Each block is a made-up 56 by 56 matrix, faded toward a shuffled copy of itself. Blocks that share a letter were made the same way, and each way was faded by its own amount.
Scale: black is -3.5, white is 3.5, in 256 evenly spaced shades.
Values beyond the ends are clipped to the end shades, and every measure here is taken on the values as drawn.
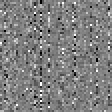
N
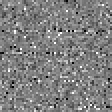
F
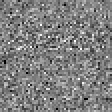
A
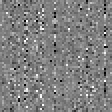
N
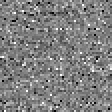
F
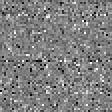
F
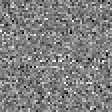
A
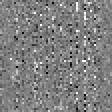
N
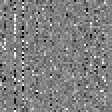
N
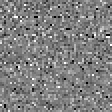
F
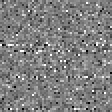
F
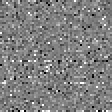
F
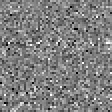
A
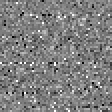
F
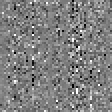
N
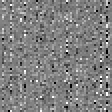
N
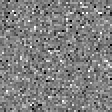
F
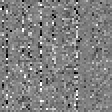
N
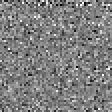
A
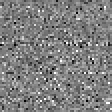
F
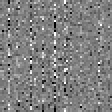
N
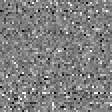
F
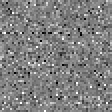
F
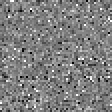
F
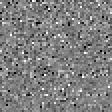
F
